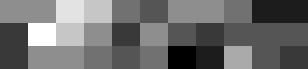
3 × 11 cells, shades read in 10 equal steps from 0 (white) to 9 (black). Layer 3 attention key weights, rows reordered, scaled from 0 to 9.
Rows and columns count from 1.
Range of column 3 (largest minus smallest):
3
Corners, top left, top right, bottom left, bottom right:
4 8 7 7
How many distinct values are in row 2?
5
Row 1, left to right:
4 4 1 2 5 6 4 4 5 8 8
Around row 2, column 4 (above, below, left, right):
2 5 2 7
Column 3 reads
1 2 4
